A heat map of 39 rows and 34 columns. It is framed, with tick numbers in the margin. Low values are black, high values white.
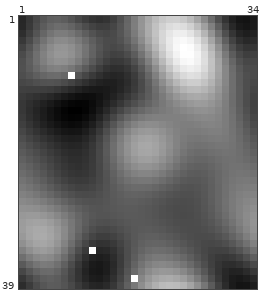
Ninth with the lowest average: middle left. Lone odd cells: 3, each higher than its neighbours. Ninth with the highest average: top right. Calmest part: middle right. Average level on the scale: 40%. Mirror symmetry: none.
